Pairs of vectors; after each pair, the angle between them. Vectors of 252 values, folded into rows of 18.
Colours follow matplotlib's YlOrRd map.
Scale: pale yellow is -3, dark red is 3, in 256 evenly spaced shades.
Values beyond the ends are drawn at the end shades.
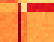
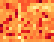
partly opposed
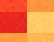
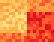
nearly opposite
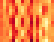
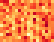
partly opposed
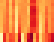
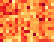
partly opposed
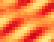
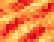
nearly parallel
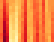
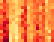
nearly parallel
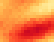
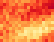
nearly opposite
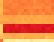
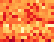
partly opposed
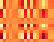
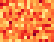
partly opposed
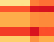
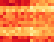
nearly opposite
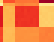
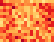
partly opposed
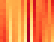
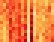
nearly opposite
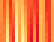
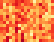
partly opposed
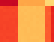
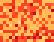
orthogonal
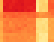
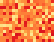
orthogonal
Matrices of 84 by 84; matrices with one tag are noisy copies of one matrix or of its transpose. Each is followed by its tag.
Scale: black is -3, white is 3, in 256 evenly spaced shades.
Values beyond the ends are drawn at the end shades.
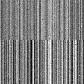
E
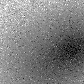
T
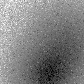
T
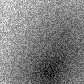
T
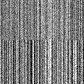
E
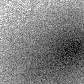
T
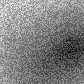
T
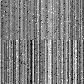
E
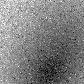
T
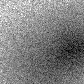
T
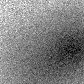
T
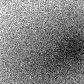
T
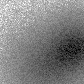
T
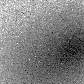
T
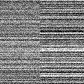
E
